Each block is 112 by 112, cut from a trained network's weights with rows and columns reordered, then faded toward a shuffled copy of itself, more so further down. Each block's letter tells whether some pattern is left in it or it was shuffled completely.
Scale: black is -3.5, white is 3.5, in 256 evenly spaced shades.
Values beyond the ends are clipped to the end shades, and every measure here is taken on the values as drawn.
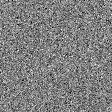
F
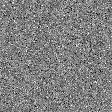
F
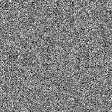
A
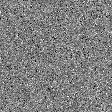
F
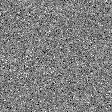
F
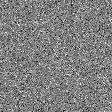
F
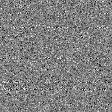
A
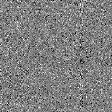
A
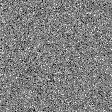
F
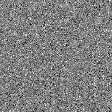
A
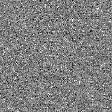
A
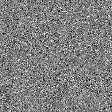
A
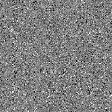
A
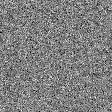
F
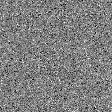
A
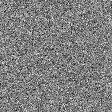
F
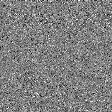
A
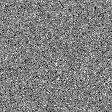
F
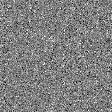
A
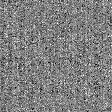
A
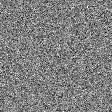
F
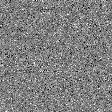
A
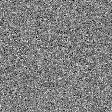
A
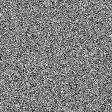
A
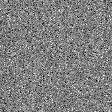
A
